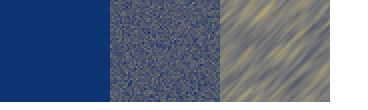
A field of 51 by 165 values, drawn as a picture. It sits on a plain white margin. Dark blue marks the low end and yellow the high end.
The table splits into one row of 3 panels. Panel 1,1: very low, flat. Panel 1,2: low, fine-grained. Panel 1,3: middling, slanting up to the right.
